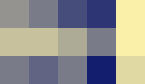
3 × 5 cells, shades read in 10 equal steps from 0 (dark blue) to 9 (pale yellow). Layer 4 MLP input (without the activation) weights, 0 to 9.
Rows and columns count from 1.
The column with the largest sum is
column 5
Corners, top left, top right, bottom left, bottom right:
5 9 4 8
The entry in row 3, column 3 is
4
